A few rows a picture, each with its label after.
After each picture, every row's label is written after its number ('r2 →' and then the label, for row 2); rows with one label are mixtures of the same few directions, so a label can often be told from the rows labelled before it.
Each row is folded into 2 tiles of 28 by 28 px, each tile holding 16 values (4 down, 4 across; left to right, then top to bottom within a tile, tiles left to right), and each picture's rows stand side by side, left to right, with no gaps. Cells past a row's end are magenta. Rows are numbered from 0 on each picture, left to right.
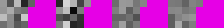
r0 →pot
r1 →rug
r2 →rug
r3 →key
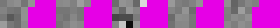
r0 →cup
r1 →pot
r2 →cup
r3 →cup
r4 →rug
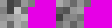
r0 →rug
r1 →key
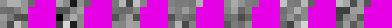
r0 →key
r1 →key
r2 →pot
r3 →cup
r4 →rug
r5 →rug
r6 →key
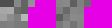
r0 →key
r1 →key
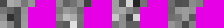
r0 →cup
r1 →cup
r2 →pot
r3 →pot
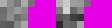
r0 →rug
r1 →rug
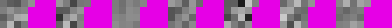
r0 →key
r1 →key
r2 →rug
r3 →key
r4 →pot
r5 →key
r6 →pot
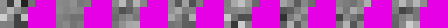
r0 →pot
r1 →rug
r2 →pot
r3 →pot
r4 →key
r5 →key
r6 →cup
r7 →pot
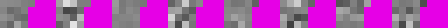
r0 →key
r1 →pot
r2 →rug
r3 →key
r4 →cup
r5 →key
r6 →key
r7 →cup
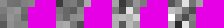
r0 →cup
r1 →rug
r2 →rug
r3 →key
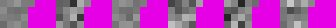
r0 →pot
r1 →pot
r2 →pot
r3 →rug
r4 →key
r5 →pot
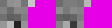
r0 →cup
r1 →cup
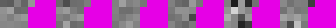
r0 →key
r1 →key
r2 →pot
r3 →pot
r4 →pot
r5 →cup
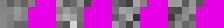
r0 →pot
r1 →cup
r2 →pot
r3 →key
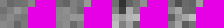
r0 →pot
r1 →key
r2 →rug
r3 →key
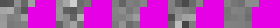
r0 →key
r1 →pot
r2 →key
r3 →key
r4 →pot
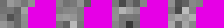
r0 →cup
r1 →cup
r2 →pot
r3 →rug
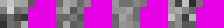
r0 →rug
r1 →rug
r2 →cup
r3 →pot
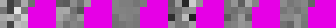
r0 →rug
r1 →key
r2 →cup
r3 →pot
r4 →pot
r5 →cup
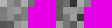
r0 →rug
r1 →pot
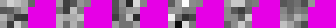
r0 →key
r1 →rug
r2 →pot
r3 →key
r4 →pot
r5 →rug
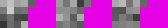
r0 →rug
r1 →pot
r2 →key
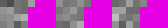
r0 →key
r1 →rug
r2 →key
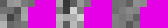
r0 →cup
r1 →rug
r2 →pot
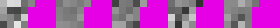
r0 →pot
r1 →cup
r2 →rug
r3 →cup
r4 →key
